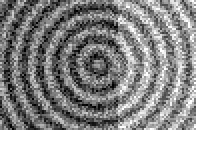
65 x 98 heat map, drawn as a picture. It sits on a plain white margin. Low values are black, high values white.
Concentric rings centre on the centre. No single row or column stands out from its neighbours. The right part is higher, past a seam about 60% of the way across.
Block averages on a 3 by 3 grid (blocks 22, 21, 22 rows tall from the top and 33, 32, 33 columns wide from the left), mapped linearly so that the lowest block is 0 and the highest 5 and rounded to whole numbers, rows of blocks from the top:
015
015
015
